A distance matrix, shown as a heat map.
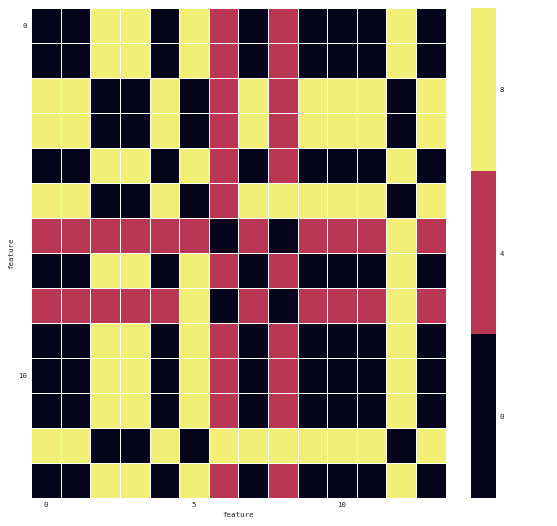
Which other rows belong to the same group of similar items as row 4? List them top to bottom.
0, 1, 7, 9, 10, 11, 13
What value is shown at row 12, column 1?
8
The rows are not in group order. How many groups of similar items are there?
3
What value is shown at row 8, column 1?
4
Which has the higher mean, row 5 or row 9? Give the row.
5
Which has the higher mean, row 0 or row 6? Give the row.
6
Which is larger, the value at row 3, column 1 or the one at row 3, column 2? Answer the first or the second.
the first
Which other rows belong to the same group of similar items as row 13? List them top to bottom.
0, 1, 4, 7, 9, 10, 11
